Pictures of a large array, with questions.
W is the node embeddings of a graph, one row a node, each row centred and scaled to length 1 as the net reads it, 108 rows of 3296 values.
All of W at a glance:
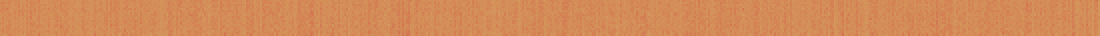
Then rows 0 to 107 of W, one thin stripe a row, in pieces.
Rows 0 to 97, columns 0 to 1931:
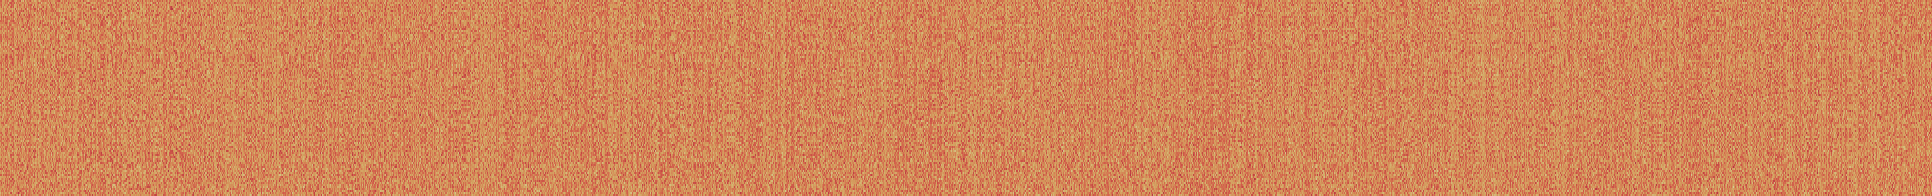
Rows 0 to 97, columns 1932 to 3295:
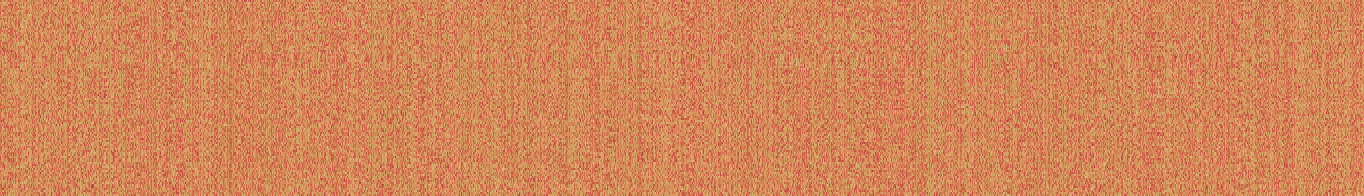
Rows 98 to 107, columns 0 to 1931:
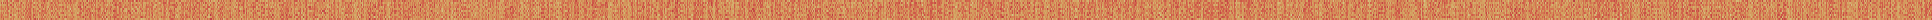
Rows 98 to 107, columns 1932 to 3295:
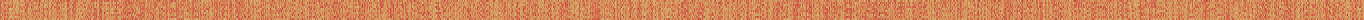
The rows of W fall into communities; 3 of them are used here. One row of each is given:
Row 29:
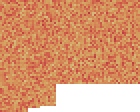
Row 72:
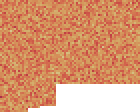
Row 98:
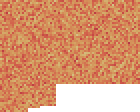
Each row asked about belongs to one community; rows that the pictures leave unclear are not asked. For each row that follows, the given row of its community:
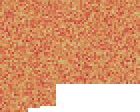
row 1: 29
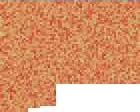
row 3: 72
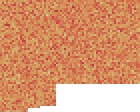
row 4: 98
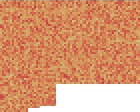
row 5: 72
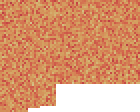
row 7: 72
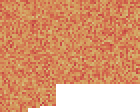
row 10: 29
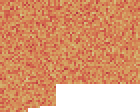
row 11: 29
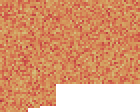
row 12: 98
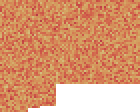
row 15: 72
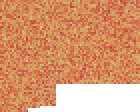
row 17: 29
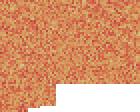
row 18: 29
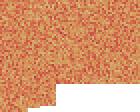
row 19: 29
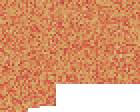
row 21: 72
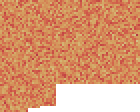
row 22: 72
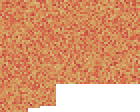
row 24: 98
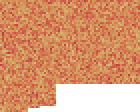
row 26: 72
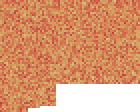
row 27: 29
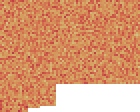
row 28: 29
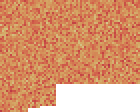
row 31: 29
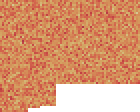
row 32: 29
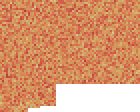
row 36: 98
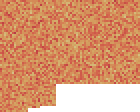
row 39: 29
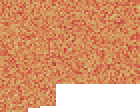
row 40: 98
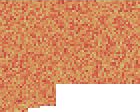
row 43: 98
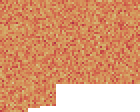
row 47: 98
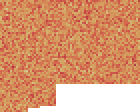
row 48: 72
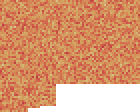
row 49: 29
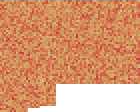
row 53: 72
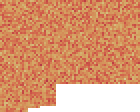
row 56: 72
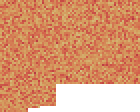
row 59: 72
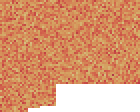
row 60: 98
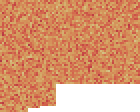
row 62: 72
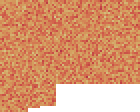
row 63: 72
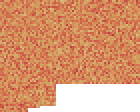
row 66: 29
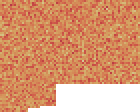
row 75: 98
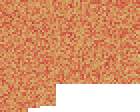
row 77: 29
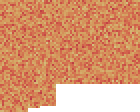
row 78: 72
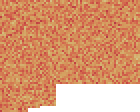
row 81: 29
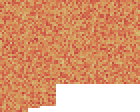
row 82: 72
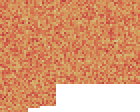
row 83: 72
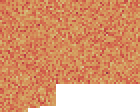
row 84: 29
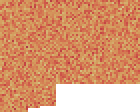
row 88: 72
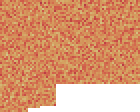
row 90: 29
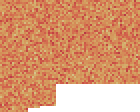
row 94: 98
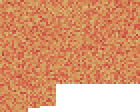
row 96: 72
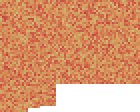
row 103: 72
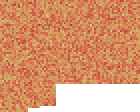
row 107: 72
